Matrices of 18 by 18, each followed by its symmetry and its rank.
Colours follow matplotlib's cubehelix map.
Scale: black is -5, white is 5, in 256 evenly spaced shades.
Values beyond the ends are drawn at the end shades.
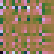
neither, rank two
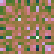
symmetric, rank three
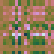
neither, rank two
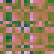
neither, rank two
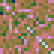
symmetric, full rank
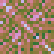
symmetric, full rank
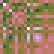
symmetric, rank three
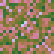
symmetric, full rank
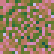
symmetric, full rank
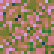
symmetric, full rank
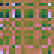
neither, rank two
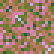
symmetric, full rank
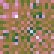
symmetric, rank three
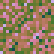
symmetric, full rank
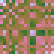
symmetric, rank three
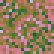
symmetric, full rank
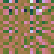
neither, rank two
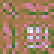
symmetric, rank three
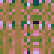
neither, rank two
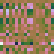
neither, rank two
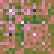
symmetric, rank three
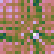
symmetric, rank three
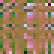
neither, rank two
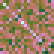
symmetric, full rank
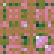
symmetric, rank three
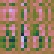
neither, rank two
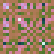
symmetric, rank three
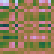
neither, rank two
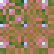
symmetric, rank three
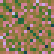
symmetric, full rank
